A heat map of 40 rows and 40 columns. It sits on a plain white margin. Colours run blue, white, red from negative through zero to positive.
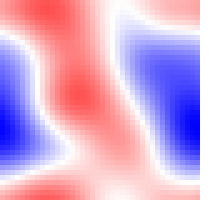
Grain: smooth. Average level on the scale: 50%. Stripes: none. Ninth with the lowest average: middle right. Lone odd cells: none.
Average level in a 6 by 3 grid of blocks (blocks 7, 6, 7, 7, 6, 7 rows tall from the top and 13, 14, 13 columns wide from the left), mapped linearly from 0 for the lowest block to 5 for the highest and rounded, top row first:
543
341
240
150
141
443
